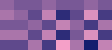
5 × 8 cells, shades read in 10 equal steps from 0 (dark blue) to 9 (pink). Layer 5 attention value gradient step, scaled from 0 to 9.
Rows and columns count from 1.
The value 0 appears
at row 5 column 7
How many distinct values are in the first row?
2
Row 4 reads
6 6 3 7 1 4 8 2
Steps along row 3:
same up down up down down up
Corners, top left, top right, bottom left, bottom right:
5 4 3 7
